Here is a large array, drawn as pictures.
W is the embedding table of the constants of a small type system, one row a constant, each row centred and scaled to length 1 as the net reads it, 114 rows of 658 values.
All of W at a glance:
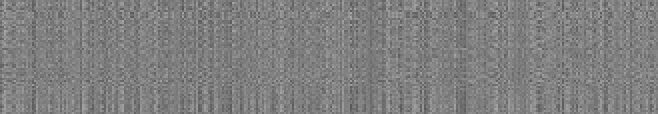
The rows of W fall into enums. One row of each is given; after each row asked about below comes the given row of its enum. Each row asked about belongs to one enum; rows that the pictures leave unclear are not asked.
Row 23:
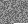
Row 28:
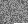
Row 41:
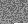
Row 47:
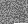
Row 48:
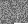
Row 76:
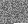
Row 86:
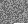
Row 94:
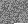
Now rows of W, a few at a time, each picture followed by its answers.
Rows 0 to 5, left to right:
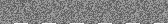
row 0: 41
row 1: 86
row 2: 23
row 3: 94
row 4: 86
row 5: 86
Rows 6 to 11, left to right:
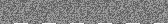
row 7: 94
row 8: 41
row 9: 41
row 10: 23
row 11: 86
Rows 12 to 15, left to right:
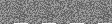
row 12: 47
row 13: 47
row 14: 23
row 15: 47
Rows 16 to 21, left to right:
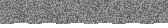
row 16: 47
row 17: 47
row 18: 28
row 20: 76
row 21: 94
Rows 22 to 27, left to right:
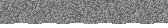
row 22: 94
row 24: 47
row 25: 41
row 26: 86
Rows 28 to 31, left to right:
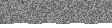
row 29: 94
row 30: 23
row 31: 23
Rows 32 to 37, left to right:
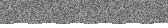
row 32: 23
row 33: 41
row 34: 86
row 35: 41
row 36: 23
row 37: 47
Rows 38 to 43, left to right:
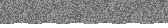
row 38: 86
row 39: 86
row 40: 47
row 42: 94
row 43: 41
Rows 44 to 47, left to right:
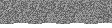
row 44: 23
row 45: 94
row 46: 94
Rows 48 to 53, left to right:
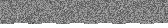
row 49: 28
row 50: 23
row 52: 23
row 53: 41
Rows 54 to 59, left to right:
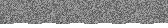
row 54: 28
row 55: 86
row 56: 28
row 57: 23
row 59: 47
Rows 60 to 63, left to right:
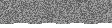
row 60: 23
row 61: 47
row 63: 86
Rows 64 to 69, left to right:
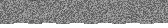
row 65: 48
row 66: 23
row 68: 47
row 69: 41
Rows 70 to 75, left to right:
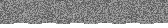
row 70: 86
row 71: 47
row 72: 48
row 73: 41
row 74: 47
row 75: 41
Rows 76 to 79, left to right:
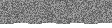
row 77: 47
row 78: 48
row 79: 23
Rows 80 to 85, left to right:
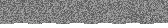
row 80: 41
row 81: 41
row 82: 23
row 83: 86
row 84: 47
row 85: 28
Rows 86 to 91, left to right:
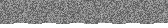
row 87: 94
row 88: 76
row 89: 48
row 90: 23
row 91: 86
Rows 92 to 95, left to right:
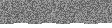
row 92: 76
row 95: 41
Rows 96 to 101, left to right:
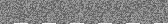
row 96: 47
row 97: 94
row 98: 86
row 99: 94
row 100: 94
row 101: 41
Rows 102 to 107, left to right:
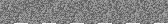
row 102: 94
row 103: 41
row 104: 94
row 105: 86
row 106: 86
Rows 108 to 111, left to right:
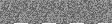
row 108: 94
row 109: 94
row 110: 76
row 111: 86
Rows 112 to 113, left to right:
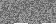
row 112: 94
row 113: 41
